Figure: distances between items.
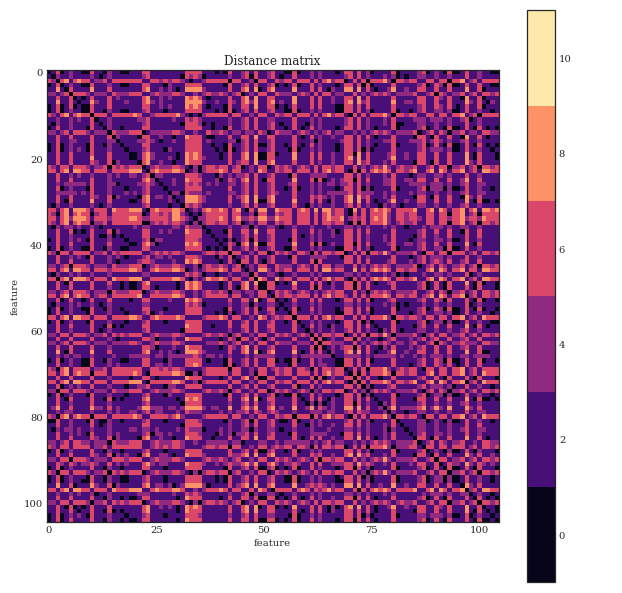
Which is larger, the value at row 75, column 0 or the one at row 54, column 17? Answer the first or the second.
the second
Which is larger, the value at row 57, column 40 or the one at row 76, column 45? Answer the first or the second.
the first
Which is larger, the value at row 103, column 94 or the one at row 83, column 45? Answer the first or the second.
the second
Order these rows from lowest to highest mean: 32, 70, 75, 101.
75, 101, 70, 32
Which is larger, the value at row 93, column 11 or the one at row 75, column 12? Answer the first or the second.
the first
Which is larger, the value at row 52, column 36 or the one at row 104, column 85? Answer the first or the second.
the first
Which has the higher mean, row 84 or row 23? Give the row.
23
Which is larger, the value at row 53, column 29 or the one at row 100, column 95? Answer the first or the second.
the second
